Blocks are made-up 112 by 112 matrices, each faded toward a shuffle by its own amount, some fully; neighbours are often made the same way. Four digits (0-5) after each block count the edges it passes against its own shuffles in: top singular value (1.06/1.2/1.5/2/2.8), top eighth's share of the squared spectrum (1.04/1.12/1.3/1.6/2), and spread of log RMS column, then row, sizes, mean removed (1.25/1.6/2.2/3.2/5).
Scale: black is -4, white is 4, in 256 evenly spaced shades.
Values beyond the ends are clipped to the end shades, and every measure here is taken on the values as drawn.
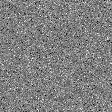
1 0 0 0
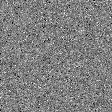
1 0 0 0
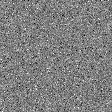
2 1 0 0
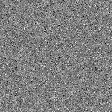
3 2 0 0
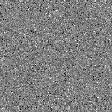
4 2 1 1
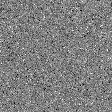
0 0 0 0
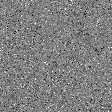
0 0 0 0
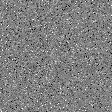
0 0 0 0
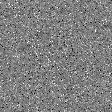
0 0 1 0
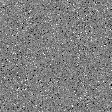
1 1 1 0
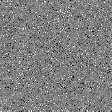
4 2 1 1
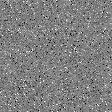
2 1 0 0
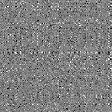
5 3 2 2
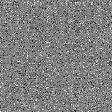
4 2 1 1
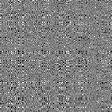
5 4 3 3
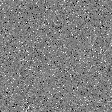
2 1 0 0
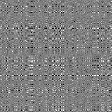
5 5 3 4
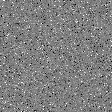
0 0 0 0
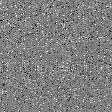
3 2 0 1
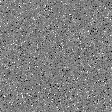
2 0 0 0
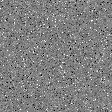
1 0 0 0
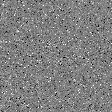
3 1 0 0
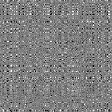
5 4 3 3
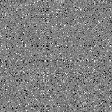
4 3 1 2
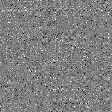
4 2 1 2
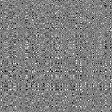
5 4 3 3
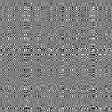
5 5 4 4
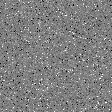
1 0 0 0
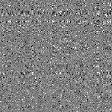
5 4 2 3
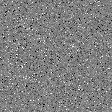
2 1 0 0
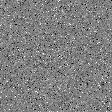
2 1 0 0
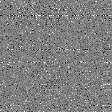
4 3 1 2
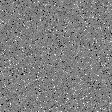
0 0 0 0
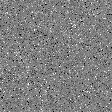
0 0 0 0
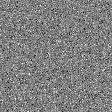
2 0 0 0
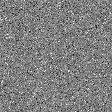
1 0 0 0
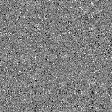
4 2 1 1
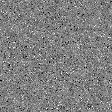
0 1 0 2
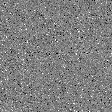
0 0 0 0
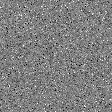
0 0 0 1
